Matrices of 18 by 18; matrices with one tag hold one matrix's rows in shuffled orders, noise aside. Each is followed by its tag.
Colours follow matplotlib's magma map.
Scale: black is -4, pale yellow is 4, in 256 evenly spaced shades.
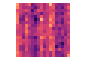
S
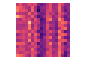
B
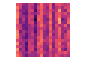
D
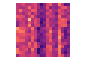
B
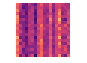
D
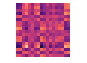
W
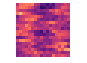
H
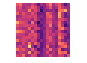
B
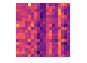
B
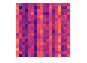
D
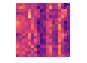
B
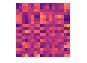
W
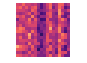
B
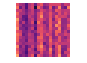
D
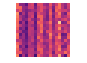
D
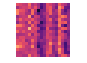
B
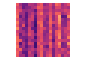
D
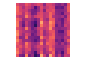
S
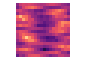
H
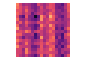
S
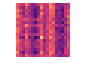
S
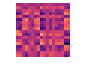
W
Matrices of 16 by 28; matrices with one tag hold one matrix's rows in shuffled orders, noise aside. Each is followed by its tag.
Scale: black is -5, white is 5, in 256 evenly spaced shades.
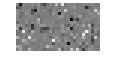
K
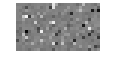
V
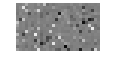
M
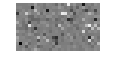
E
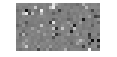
V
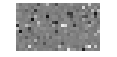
E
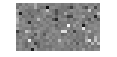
E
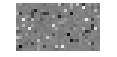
K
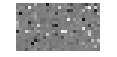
E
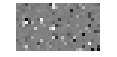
V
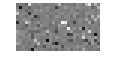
E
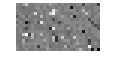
V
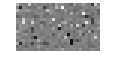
K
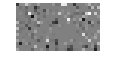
E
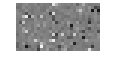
V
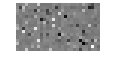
M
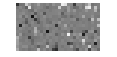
E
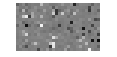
V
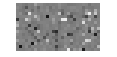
E
